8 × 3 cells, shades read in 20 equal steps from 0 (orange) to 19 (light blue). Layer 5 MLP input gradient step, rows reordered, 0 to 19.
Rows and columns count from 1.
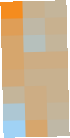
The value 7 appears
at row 3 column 1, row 4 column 1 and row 8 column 2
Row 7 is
16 9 11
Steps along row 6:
down up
